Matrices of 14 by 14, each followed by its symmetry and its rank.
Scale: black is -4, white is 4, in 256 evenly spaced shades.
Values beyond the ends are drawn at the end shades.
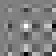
symmetric, rank one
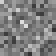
symmetric, full rank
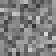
neither, full rank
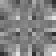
symmetric, rank two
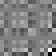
symmetric, rank two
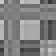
symmetric, rank one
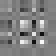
symmetric, rank one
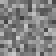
neither, full rank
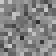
symmetric, full rank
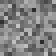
neither, full rank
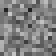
neither, full rank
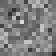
symmetric, full rank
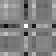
symmetric, rank one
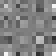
symmetric, rank two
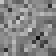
symmetric, full rank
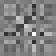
symmetric, rank two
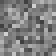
symmetric, full rank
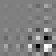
symmetric, rank one
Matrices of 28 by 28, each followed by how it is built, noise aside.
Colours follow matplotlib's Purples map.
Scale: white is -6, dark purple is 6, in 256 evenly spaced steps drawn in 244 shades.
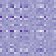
low rank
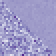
lower triangular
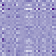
low rank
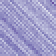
Toeplitz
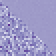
lower triangular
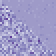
lower triangular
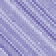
Toeplitz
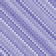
Toeplitz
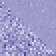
lower triangular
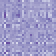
low rank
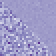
lower triangular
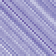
Toeplitz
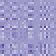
low rank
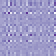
low rank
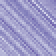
Toeplitz
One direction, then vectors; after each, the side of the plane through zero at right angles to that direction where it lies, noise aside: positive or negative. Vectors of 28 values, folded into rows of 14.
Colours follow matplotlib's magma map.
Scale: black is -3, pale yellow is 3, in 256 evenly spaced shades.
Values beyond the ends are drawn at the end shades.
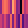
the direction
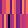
positive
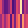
negative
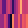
negative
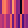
positive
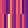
negative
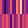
negative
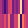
negative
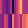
negative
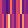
negative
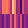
positive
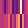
negative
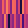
positive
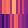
positive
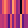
positive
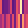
negative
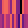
positive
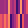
negative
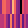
positive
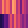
positive
